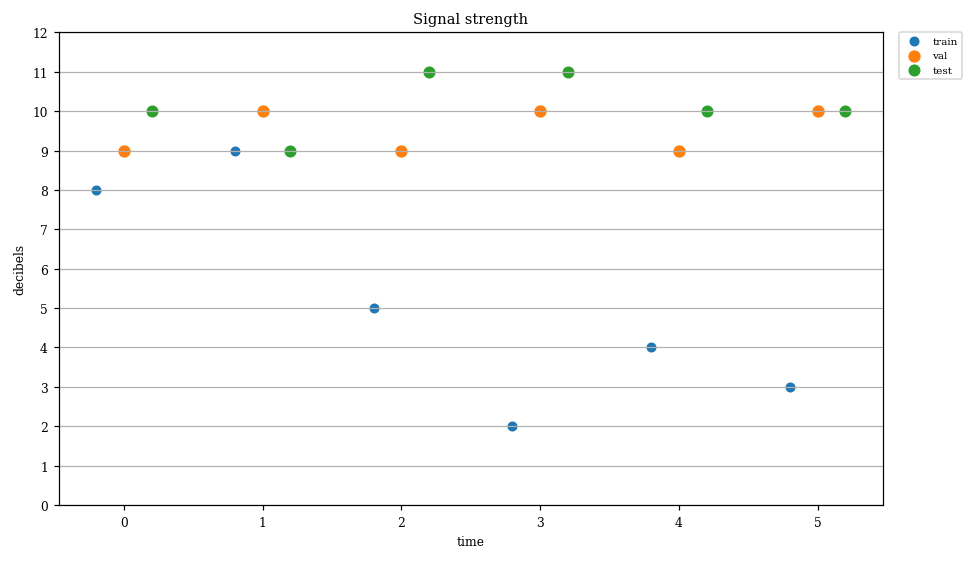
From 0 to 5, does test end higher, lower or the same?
the same
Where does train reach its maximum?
1
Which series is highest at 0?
test
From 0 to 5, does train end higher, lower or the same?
lower
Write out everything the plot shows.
Title: Signal strength
x-axis: time, ticks 0 1 2 3 4 5
y-axis: decibels, ticks 0 1 2 3 4 5 6 7 8 9 10 11 12
Legend: train, val, test
Values:
train: 8 9 5 2 4 3
val: 9 10 9 10 9 10
test: 10 9 11 11 10 10
